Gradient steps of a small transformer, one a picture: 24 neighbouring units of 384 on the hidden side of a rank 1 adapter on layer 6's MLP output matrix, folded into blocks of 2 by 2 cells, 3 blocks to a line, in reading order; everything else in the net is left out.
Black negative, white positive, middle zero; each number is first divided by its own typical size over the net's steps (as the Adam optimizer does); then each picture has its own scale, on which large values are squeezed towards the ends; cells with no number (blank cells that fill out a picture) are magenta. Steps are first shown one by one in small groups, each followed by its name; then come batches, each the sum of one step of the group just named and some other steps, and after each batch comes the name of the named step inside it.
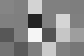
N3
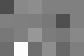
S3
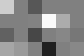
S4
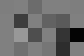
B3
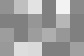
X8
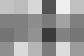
X8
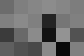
S4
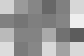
B3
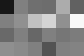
S4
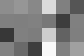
N3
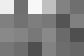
B3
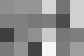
S3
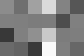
N3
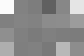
S4
